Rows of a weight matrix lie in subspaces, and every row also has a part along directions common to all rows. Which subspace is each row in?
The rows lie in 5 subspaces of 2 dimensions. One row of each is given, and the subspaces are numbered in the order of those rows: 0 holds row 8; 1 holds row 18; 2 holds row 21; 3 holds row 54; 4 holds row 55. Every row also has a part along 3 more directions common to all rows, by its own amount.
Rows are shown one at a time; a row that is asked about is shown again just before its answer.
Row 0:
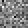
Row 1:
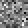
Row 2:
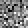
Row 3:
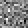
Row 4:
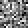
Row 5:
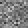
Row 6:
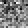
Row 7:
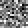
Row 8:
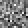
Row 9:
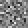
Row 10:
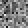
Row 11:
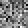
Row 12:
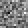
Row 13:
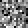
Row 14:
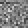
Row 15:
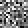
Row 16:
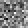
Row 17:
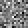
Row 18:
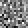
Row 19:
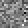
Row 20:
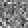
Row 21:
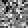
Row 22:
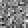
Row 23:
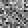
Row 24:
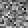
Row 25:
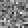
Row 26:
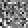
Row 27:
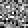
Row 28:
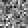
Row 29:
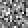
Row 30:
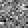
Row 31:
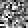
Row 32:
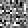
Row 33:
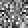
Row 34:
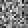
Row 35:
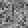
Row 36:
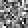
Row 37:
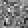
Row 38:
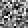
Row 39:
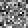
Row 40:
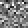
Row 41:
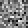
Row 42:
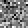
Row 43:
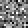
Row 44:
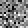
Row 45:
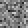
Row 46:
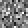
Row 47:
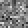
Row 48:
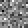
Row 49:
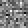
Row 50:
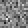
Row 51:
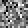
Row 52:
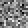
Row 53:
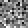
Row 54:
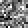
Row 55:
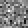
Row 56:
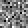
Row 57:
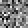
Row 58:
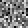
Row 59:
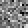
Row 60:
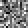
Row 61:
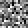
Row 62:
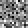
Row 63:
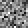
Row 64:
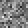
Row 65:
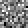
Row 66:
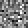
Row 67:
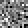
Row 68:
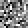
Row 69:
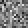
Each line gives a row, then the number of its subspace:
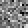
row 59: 3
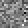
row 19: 1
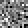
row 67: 3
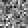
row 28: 2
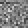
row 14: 4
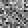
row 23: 1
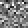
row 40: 4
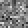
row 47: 3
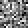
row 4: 2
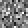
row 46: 0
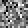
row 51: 2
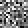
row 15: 4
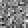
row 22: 0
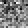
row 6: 2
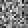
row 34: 2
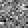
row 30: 3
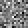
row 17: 2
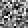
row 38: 0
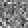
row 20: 1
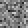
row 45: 4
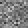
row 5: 4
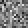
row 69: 2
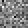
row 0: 2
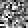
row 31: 0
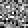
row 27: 3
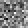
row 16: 4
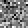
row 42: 2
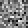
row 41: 3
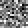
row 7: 3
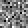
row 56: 2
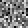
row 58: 0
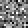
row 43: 3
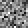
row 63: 0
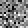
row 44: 4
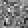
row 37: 4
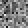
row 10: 2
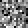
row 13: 0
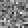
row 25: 3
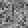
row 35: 1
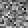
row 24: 0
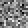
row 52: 3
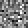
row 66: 3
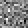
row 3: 4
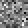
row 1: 1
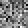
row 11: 1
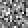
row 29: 0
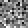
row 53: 1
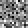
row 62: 3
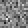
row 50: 2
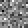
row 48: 3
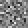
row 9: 4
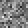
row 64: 3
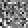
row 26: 1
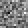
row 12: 0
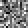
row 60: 2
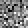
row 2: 4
